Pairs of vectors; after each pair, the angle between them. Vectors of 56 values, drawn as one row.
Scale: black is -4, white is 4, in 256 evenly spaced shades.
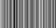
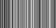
partly opposed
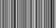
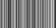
nearly opposite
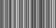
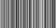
nearly opposite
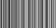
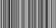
nearly parallel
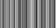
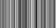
nearly parallel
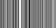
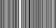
nearly parallel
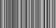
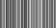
partly aligned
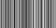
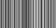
nearly parallel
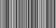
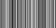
nearly opposite
